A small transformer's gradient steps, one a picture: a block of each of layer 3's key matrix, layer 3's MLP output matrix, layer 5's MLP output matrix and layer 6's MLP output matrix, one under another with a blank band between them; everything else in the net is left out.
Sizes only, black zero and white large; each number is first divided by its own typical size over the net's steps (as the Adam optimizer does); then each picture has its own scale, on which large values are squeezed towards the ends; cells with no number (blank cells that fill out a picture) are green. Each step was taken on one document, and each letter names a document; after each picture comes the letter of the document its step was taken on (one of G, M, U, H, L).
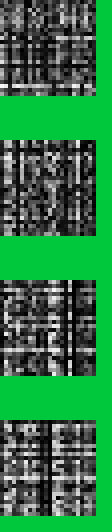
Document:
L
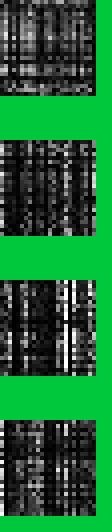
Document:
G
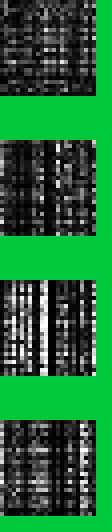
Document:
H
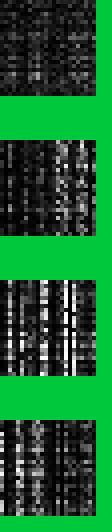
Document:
G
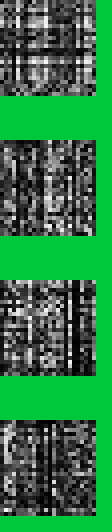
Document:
L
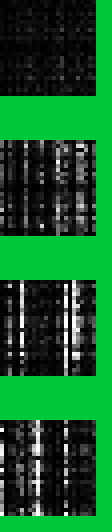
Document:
G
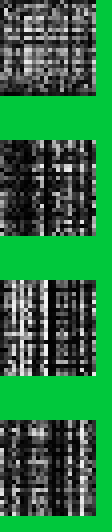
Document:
H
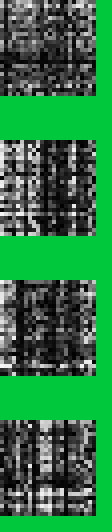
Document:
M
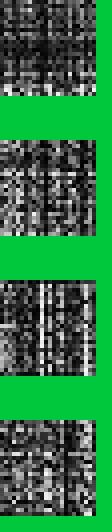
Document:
M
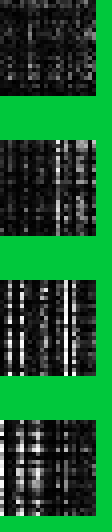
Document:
G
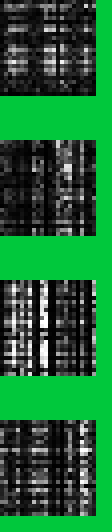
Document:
H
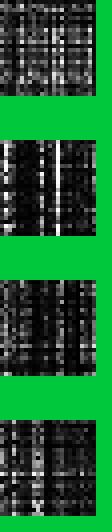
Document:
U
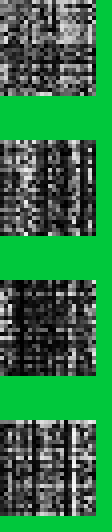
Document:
M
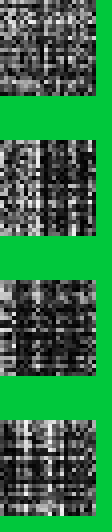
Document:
M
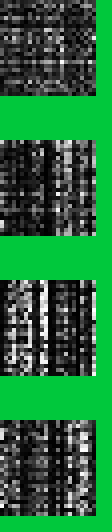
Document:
H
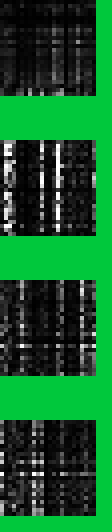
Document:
U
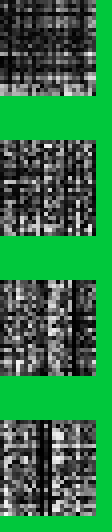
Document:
L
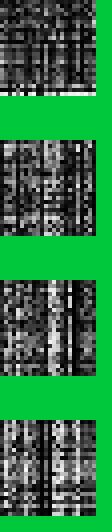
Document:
L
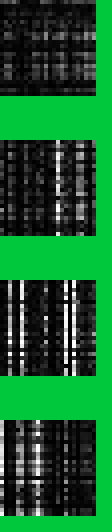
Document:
G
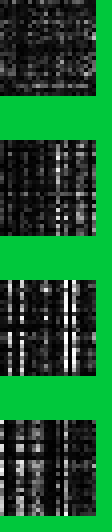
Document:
G
